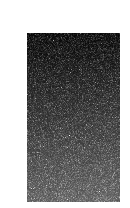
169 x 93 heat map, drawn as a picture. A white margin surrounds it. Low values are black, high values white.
Slope: up to the bottom. Odd rows or columns: none. Average level on the scale: 30%. Grain: fine.
